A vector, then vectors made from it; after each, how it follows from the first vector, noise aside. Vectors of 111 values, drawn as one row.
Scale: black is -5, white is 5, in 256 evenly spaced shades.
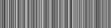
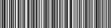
scaled up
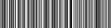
scaled up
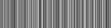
reversed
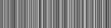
reversed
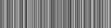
wrapped around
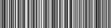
scaled up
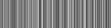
reversed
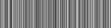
wrapped around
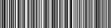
scaled up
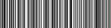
scaled up
